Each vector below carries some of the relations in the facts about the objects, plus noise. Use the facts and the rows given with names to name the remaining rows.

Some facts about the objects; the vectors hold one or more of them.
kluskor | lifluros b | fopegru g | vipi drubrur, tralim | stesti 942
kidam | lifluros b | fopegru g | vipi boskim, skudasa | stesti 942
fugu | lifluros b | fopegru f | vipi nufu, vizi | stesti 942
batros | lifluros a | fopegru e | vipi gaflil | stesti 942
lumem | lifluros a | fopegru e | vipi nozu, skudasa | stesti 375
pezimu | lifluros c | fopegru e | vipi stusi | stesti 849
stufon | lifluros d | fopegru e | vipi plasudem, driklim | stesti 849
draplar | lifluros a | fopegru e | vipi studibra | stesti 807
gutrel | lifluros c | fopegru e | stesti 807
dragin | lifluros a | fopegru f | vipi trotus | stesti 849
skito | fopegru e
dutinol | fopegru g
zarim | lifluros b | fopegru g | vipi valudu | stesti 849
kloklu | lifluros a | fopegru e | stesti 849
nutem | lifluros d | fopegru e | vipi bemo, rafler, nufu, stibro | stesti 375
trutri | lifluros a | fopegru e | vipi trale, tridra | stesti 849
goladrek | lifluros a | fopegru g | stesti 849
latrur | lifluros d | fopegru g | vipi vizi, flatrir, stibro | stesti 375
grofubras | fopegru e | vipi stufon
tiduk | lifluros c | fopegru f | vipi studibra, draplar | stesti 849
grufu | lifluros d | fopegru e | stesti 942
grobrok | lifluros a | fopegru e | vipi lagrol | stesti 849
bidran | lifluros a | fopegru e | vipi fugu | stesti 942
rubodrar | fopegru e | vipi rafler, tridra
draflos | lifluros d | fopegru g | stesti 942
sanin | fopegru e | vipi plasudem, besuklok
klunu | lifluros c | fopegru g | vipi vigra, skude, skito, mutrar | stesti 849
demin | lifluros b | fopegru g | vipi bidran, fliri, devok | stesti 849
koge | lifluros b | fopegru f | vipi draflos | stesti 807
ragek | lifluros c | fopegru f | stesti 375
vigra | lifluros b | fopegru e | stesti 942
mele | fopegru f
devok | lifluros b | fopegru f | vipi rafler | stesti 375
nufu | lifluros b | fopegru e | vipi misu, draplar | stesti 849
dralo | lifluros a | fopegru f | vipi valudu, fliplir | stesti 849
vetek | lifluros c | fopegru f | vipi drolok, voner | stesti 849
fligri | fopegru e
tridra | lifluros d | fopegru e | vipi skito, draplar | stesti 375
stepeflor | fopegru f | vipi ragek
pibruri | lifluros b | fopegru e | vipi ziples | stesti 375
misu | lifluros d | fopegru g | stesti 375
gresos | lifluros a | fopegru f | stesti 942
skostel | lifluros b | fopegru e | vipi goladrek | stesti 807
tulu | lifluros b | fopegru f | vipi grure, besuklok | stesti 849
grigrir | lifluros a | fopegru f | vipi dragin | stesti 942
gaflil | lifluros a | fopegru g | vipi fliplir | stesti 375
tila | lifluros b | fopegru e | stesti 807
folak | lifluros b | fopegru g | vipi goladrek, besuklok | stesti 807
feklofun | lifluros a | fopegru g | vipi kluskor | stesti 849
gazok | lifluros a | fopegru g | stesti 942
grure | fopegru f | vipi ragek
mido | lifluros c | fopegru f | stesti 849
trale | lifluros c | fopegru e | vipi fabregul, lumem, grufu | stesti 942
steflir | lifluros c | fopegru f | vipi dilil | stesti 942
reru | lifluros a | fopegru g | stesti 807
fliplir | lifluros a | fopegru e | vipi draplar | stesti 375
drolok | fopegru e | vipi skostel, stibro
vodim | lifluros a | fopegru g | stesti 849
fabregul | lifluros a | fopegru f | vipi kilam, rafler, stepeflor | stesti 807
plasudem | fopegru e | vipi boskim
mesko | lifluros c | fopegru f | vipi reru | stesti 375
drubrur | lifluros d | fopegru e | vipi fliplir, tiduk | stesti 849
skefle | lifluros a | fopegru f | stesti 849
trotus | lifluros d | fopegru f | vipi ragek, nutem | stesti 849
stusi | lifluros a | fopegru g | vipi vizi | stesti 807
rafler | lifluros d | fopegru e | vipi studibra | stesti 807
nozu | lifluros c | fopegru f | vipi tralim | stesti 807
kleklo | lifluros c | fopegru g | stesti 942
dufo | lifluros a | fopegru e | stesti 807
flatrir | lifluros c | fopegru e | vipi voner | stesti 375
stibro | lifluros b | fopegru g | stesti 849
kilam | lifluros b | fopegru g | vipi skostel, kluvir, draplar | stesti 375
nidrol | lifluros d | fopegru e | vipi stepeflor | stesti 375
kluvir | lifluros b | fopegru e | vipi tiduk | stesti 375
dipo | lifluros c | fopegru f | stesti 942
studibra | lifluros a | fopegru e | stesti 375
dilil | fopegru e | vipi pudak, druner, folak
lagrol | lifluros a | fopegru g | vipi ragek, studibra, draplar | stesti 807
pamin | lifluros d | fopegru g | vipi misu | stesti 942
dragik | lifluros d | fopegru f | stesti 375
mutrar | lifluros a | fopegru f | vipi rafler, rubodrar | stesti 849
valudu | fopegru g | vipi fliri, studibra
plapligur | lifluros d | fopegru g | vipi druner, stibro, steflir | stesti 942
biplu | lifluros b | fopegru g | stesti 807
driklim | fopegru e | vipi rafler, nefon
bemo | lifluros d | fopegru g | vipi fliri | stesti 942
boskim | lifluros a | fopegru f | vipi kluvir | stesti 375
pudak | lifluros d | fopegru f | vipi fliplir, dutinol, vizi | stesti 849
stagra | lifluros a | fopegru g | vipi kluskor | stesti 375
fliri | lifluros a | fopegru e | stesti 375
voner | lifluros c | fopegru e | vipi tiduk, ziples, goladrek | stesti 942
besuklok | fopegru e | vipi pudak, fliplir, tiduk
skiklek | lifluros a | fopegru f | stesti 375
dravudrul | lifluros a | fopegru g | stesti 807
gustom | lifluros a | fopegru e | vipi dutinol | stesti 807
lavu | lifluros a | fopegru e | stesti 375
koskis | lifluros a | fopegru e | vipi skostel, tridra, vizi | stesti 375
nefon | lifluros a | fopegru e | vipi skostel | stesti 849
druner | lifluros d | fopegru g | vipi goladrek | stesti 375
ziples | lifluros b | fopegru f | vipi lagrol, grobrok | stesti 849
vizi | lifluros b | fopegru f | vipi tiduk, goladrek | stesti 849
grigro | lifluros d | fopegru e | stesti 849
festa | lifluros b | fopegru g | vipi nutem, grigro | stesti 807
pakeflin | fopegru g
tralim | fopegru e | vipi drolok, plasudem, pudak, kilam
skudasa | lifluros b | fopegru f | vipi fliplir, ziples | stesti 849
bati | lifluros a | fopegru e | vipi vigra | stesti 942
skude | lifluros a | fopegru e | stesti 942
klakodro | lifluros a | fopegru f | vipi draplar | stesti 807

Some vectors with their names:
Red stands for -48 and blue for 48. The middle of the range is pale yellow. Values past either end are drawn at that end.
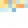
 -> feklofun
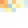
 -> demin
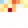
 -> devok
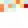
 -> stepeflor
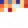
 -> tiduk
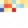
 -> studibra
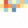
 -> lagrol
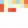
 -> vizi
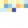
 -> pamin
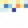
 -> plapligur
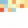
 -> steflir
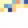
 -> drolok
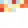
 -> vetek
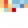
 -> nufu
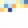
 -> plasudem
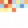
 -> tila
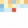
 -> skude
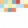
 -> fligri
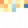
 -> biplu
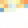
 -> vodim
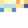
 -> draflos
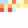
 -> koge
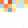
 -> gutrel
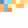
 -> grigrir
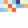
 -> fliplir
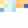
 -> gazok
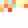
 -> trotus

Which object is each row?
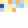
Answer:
grufu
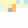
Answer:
lumem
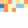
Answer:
grigro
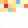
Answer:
grobrok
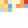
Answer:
goladrek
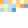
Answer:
kleklo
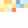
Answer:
kluvir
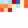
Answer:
skudasa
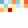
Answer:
pudak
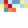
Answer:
draplar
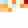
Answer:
mido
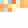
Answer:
dragin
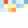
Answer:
tridra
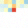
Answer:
koskis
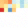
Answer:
skostel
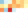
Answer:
fabregul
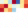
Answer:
ziples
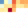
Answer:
mutrar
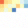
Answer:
festa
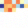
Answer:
rafler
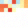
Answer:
tulu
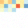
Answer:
stusi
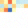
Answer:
flatrir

